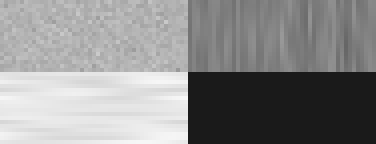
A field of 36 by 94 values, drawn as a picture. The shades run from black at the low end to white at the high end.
The table splits into 2 rows of 2 panels. Panel 1,1: high, fine-grained, faint in contrast. Panel 1,2: middling, streaked downward, faint in contrast. Panel 2,1: very high, streaked across, faint in contrast. Panel 2,2: very low, flat.
